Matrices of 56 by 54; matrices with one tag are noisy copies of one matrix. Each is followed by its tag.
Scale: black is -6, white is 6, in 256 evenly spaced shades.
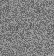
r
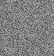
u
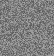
r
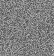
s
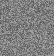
r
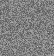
r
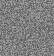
s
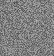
u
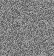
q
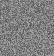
r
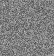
r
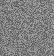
u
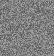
r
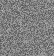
q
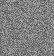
u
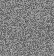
s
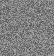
r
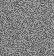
u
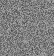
q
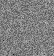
q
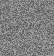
r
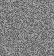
u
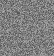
q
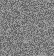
q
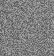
u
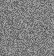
u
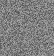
q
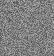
u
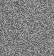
u
